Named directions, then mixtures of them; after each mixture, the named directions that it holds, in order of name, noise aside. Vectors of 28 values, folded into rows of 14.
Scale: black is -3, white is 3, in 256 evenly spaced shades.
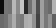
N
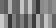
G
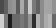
G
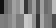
N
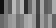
N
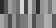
G, N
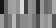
G, N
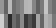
G, N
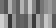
G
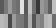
G, N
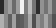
G, N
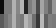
N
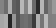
G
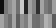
G, N
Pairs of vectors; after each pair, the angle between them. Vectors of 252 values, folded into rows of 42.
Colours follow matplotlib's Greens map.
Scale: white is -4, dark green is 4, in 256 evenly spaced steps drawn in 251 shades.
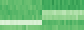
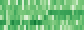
partly opposed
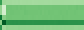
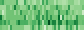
partly aligned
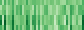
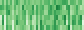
nearly opposite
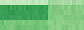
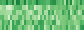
partly opposed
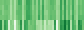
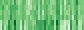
nearly opposite
